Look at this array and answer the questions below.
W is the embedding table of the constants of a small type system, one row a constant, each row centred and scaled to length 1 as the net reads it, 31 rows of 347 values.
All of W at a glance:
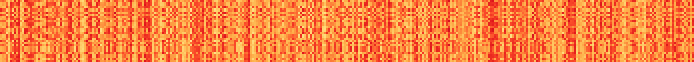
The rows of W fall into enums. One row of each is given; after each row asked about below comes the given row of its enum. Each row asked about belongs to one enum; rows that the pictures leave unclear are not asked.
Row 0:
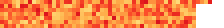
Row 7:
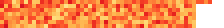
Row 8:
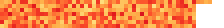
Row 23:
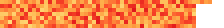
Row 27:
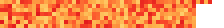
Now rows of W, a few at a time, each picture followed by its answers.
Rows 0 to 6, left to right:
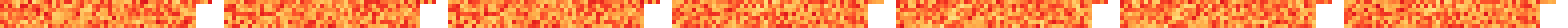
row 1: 27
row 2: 27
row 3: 8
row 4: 7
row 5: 7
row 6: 8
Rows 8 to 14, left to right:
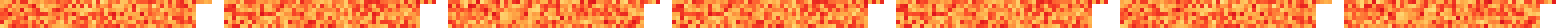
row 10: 0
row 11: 27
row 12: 27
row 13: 8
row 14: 0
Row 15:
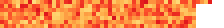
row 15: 0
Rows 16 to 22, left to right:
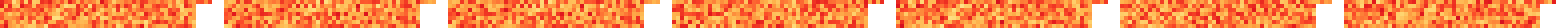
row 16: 7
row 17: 8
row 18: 8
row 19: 27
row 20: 7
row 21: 23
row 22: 0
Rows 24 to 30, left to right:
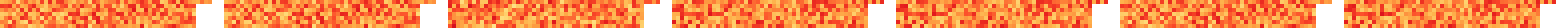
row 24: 23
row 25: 23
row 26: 7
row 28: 27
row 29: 23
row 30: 27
